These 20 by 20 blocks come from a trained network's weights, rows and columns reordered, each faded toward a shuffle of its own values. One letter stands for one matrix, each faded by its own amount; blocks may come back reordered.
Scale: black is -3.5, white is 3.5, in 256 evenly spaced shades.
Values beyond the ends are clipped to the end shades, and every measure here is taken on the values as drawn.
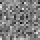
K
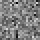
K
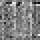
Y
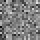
K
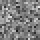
K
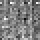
Y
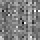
Y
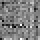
Y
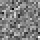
K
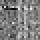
Y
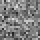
K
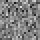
K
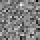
K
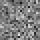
K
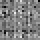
Y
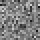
K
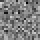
K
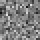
K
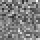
K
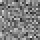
K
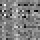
Y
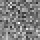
K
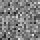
K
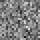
K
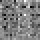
Y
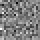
K
